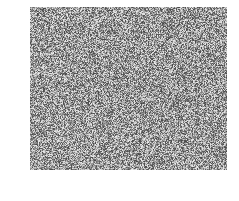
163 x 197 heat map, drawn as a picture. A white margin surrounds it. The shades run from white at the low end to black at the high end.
Average level on the scale: 40%. Stripes: none. Grain: fine. Mirror symmetry: none. Histogram: flat.
